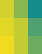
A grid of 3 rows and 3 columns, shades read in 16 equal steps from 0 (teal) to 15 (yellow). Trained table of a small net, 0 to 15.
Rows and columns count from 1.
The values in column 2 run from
8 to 12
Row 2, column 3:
4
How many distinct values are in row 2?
3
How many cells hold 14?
1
